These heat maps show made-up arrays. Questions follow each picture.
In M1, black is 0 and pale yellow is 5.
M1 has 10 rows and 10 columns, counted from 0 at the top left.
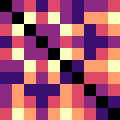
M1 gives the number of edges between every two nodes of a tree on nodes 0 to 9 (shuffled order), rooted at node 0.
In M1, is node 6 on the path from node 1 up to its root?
yes
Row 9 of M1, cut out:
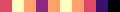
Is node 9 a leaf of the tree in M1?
yes
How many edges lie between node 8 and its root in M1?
2
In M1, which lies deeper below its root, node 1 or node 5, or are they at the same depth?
the same depth
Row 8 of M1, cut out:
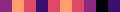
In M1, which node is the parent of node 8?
3
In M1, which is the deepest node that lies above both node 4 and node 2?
7
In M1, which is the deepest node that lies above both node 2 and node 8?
3
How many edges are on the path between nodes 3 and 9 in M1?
2
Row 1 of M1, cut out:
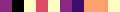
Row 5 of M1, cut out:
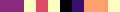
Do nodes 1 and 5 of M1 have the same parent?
yes
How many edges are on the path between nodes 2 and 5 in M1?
5
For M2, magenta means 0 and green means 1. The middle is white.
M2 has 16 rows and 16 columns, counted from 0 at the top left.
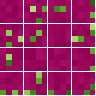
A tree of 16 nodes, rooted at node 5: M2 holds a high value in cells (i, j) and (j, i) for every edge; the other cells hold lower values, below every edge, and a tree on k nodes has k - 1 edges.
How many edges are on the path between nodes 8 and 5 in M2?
2
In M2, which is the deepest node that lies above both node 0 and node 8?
15
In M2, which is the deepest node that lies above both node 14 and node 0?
15
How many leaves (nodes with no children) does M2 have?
12
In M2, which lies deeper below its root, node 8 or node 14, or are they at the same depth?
the same depth
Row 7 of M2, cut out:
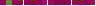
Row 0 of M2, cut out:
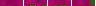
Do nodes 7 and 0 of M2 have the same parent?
no
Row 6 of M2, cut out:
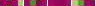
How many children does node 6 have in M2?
3
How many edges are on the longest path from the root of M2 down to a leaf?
2
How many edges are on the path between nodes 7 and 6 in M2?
3
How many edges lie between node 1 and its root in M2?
1
